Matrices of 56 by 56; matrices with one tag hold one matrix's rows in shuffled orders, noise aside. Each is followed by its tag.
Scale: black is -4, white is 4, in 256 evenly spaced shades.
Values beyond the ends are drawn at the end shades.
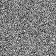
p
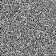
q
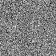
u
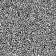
u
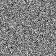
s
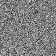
s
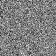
q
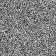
p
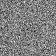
p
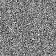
u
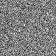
p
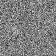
u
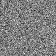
p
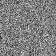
q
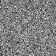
q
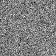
p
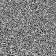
s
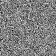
q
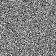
s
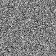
s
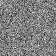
u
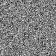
s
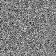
q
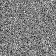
p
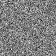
s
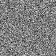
s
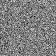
p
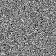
s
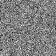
q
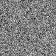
p
